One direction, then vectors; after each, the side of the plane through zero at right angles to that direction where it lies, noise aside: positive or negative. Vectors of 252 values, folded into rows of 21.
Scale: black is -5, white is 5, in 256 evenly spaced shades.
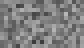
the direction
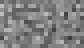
negative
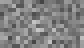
positive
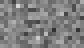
negative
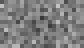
negative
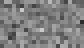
positive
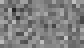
negative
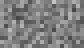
negative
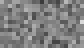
positive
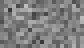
positive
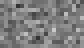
positive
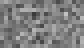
positive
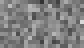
positive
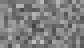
negative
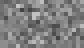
negative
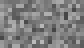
negative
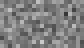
negative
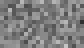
negative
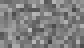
negative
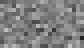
negative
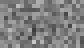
negative
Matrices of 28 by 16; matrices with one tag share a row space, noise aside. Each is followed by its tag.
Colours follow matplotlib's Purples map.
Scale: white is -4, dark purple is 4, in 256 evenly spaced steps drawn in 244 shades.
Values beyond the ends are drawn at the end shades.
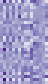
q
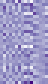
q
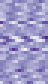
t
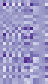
q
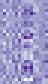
q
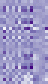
q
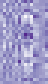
q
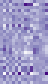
q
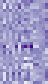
q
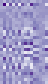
q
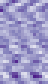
t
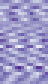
t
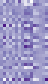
q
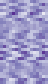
t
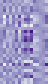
q
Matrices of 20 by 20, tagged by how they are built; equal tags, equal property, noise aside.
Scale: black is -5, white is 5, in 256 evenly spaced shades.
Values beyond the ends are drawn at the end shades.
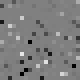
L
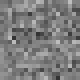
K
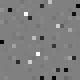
L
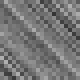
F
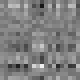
K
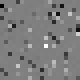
L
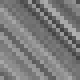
F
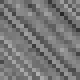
F
